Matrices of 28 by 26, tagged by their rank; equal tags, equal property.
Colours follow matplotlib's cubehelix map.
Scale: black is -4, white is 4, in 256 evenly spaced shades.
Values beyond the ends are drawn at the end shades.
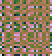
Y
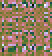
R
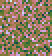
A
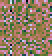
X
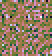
X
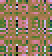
Y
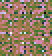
X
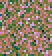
A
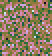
A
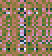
Y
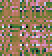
R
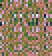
R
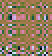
Y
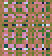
Y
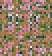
X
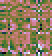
R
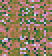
X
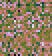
X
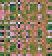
R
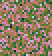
A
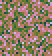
A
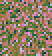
A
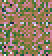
X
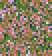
A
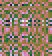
Y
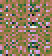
R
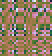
Y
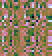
R
